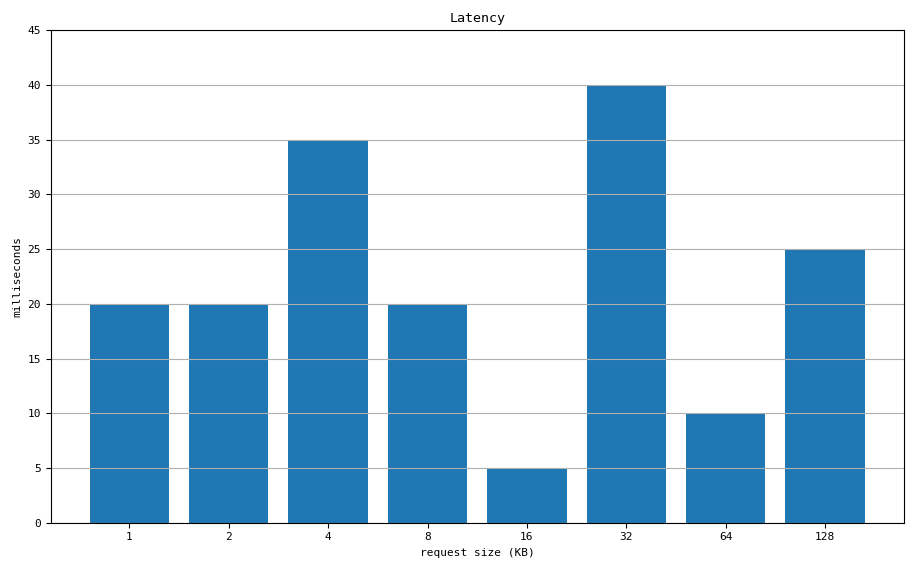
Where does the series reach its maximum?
32
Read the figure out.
Title: Latency
x-axis: request size (KB), ticks 1 2 4 8 16 32 64 128
y-axis: milliseconds, ticks 0 5 10 15 20 25 30 35 40 45
Values:
20 20 35 20 5 40 10 25
